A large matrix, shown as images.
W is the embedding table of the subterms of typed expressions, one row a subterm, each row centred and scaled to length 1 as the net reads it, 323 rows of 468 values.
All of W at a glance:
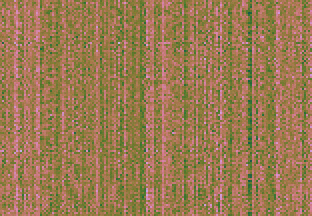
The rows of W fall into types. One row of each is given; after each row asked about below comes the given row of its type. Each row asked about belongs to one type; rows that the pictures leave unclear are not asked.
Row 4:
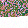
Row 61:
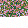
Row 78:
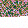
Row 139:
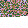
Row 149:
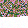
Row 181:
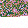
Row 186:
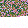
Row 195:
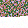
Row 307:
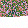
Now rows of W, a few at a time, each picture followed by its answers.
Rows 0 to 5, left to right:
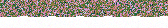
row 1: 61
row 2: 149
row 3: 139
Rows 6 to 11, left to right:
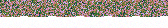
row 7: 149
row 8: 307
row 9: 61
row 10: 61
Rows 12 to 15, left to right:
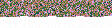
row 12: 61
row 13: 195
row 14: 181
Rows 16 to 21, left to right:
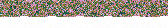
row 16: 78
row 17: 4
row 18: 181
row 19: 61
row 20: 181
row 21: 149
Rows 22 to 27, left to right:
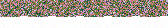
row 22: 195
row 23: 61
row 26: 139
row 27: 186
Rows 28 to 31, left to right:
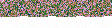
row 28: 4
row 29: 149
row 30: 149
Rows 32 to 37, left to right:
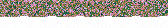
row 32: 78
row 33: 4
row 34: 181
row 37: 4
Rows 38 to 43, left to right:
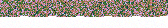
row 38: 78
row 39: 195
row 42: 78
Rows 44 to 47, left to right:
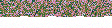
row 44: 195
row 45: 149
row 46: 186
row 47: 149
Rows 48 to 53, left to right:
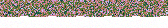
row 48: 195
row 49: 181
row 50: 78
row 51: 195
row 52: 149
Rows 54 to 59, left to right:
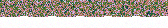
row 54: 186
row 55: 186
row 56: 78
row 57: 78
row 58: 78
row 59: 61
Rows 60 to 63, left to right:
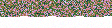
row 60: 181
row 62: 186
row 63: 139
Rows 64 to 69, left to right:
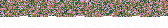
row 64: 139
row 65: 139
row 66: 78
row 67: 4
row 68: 61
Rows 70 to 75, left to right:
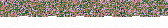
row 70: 4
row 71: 4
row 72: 181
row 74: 61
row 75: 78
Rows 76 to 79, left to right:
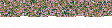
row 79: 4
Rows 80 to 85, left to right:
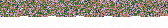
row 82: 78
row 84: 4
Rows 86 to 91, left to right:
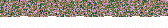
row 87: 307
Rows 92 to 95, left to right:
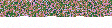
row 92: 61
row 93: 4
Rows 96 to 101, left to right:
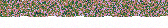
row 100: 186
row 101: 195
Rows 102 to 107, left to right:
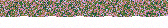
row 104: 186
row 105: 61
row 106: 186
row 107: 61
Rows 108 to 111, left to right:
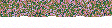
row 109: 61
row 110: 149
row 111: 4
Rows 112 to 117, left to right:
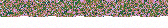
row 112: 181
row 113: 4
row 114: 78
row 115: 78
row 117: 149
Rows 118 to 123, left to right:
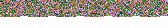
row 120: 181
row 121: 61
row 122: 195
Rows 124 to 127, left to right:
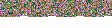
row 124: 181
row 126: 186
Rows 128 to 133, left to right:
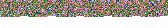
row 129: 181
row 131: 139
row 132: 149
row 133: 195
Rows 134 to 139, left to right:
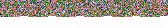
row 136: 307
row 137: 186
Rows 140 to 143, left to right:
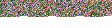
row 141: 186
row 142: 186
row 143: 61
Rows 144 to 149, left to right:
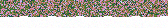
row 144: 139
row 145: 139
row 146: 186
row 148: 186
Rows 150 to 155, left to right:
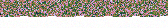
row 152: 307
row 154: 181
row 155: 139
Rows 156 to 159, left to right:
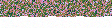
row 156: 61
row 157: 149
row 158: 307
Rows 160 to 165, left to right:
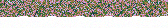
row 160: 186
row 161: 149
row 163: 181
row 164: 195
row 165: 78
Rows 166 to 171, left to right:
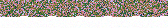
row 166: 195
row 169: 186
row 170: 307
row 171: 181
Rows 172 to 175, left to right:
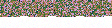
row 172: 186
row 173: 149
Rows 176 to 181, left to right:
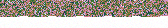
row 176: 186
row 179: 307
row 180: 149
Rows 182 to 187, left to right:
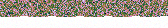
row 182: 181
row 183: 307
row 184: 186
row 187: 61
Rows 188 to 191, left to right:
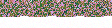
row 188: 149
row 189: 307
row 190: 4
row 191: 186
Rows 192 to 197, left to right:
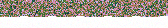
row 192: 78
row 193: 149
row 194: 181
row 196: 139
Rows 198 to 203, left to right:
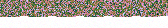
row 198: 186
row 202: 195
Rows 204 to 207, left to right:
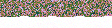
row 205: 181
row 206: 4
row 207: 181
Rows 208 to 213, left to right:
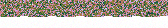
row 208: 181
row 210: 181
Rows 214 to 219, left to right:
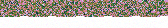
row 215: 195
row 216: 78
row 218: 186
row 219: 78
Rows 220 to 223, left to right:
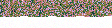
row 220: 149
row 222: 181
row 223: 61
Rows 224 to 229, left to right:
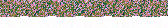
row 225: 4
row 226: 4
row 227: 4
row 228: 149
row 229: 149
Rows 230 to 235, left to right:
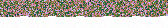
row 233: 4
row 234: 195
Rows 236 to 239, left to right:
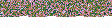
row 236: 139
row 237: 4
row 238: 307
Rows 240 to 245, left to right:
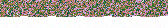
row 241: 139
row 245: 307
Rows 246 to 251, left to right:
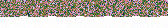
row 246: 139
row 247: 149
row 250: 149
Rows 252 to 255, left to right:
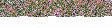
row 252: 186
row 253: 61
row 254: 139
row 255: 149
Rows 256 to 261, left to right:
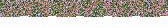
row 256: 186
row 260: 186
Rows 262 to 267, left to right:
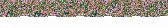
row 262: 149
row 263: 61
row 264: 181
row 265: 61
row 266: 139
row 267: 4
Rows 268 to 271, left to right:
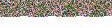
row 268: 195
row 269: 186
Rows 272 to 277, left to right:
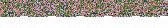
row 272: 181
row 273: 186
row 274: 61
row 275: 181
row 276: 307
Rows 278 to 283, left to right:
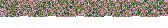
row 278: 139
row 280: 78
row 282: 4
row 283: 78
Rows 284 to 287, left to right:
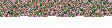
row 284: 149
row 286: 195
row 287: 78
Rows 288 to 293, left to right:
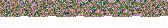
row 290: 181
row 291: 78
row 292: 78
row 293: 186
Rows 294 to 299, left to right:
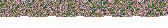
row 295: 186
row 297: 78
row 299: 307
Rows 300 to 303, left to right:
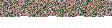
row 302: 195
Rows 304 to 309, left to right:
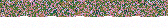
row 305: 4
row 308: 307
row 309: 186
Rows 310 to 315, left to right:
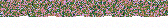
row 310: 139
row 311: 181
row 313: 78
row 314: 149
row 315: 4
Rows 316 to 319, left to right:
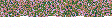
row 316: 139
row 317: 4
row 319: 149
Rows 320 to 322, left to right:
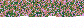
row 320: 61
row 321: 181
